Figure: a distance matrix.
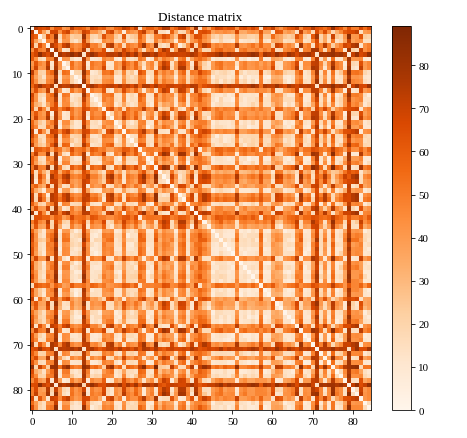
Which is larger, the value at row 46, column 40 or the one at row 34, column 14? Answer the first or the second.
the second
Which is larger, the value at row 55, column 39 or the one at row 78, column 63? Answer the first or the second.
the second
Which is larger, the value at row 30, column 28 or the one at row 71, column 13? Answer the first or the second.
the first
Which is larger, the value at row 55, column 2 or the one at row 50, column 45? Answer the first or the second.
the first
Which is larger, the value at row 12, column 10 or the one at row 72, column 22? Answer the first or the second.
the first
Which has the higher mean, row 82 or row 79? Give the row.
79
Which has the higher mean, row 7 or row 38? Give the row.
38
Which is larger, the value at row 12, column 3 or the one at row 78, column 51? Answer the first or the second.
the first
